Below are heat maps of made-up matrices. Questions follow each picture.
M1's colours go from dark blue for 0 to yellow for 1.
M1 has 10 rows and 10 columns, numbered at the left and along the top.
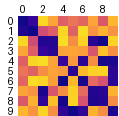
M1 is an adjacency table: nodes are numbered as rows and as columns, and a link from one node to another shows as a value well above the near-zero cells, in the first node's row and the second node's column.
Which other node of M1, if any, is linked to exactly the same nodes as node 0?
node 1
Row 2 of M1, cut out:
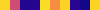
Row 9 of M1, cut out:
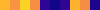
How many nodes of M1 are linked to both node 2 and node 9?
2
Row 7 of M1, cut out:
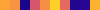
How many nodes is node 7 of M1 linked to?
7
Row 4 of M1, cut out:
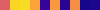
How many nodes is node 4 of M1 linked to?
6
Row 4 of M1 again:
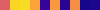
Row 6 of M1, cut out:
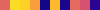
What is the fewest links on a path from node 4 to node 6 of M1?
2
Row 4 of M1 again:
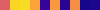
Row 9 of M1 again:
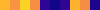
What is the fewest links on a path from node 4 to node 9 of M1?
2
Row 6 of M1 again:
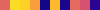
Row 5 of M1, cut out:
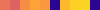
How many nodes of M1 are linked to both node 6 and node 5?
6
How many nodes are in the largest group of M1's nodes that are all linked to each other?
5
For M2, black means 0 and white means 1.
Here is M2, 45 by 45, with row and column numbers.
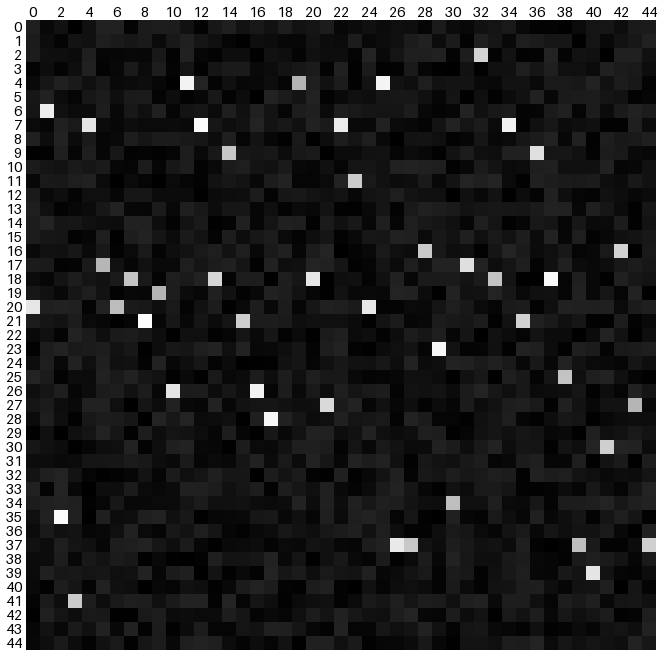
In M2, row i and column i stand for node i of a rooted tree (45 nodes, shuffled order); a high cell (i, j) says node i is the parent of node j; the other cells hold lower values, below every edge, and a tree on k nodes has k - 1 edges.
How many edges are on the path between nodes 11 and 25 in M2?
2
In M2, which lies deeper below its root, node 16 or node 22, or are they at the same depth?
node 16
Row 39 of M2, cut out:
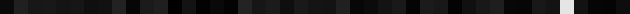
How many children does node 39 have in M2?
1
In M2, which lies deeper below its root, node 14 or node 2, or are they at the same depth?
the same depth
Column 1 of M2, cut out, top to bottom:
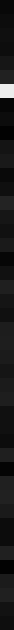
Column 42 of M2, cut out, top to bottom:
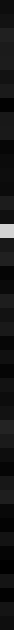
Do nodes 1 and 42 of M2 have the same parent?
no
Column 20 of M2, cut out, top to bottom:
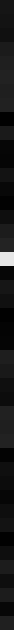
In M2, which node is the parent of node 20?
18
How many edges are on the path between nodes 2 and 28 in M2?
7
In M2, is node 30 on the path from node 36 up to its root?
no
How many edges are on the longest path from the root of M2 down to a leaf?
6
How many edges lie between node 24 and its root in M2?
2
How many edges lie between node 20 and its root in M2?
1
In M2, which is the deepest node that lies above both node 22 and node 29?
7
